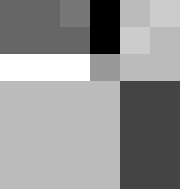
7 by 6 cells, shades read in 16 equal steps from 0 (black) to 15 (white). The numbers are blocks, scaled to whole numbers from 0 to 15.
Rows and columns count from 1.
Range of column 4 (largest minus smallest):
11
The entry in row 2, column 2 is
6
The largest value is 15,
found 3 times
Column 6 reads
12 11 11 4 4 4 4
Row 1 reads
6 6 7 0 11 12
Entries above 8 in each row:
2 2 6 4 4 4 4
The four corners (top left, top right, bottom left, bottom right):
6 12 11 4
